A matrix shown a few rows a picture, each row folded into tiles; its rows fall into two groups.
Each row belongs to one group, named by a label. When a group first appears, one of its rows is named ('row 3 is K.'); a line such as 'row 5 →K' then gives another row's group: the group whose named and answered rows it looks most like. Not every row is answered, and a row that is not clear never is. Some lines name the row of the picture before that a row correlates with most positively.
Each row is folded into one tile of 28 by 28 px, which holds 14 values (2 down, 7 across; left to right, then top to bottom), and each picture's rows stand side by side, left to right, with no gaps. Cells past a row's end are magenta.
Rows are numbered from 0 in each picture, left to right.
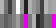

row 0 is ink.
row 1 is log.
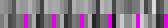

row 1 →log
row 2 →log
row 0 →log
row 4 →ink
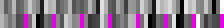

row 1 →log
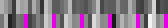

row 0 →log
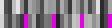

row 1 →log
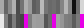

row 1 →ink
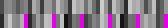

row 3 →ink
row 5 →ink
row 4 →log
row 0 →ink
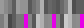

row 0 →log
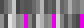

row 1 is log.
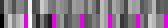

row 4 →log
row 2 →log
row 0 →ink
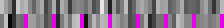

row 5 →log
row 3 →ink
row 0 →log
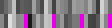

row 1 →ink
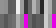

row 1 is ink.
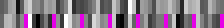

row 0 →ink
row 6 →log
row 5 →log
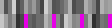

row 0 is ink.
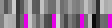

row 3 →log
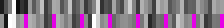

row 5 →log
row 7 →log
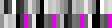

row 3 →log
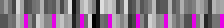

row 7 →log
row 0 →ink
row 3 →log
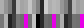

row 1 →log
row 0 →log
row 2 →log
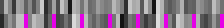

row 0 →ink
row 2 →ink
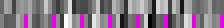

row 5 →log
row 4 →log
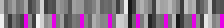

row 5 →log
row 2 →log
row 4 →ink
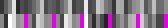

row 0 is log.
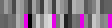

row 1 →ink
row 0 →ink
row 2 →log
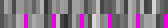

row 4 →ink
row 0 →ink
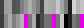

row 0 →ink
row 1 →log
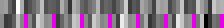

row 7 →log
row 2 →ink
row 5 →log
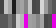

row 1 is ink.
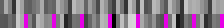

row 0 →ink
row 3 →ink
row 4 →ink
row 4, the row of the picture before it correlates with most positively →0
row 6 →log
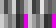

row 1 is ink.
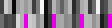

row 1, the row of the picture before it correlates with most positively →0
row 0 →ink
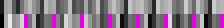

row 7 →log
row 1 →log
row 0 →ink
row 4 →log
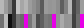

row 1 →log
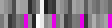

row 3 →ink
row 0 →log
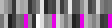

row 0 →log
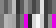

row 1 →ink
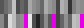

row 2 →ink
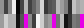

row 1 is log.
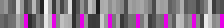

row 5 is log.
